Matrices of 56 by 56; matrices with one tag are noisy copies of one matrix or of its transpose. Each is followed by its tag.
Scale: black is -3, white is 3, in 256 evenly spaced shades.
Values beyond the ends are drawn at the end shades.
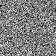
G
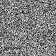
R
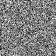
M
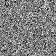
G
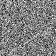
M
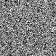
G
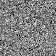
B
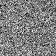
G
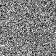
G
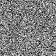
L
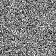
R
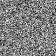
B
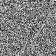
M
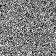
G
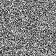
R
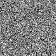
L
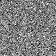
L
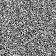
M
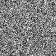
G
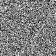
M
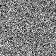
G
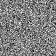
R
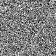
M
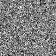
B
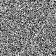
M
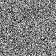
L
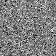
G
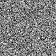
L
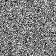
G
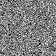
L
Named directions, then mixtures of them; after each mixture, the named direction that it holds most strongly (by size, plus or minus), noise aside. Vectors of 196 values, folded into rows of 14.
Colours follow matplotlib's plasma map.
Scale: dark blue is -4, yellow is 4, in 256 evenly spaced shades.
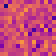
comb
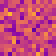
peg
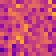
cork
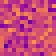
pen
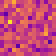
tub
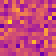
pen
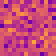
pen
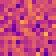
peg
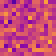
tub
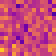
cork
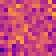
cork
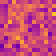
cork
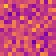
pen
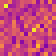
comb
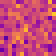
cork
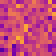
cork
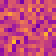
peg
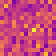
comb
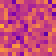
cork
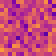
cork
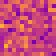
pen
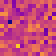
tub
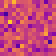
tub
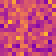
tub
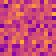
comb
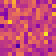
tub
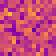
peg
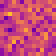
peg
